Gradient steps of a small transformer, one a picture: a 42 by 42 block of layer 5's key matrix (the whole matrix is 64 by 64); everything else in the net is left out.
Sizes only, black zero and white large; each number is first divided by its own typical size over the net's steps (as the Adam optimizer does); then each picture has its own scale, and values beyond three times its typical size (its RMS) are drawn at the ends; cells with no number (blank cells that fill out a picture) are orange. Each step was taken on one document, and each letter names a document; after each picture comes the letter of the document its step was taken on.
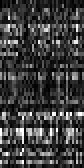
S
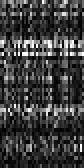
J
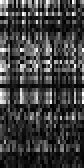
J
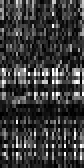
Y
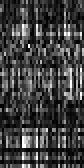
S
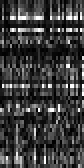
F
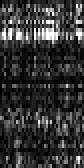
F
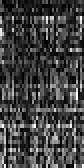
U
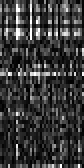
F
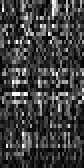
Y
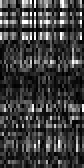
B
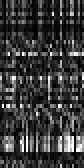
B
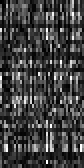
B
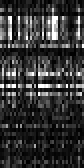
F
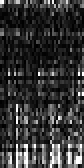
Y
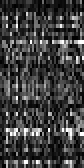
S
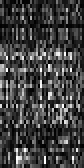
U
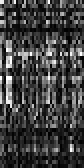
J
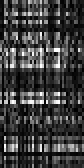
J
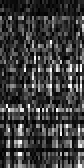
F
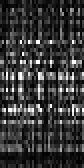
B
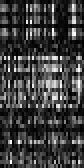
U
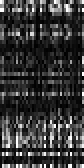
Y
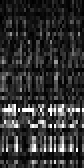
B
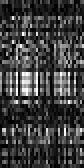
S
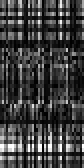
J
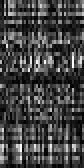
J
